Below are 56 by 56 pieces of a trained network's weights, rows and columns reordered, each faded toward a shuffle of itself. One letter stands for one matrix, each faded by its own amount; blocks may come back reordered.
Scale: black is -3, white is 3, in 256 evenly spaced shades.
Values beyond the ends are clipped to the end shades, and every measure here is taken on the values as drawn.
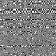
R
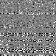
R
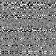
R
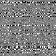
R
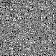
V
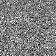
V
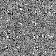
V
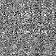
V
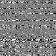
R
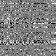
R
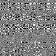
R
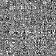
V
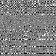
R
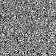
V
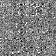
V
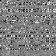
R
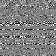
R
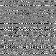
R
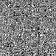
V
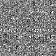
V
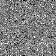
V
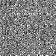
V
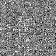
V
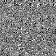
V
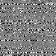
R
